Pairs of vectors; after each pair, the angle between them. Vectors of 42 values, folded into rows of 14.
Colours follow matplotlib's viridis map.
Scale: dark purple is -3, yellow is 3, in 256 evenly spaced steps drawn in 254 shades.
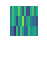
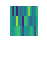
partly opposed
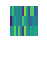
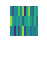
nearly opposite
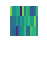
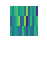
orthogonal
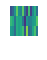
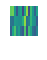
nearly opposite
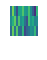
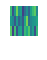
nearly opposite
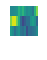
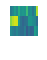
nearly parallel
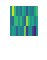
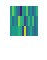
partly aligned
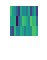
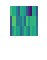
partly aligned
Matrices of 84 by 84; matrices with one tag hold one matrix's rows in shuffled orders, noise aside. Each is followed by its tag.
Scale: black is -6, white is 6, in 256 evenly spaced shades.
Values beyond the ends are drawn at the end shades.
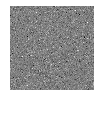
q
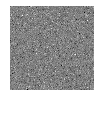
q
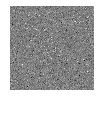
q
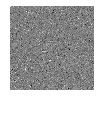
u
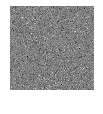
q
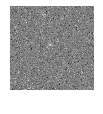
u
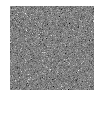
u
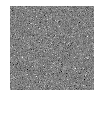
q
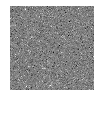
u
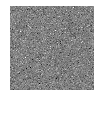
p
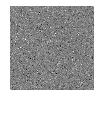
p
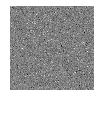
q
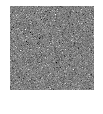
p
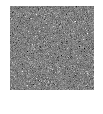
q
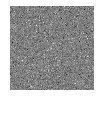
q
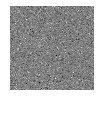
p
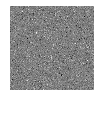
q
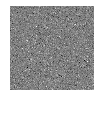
q
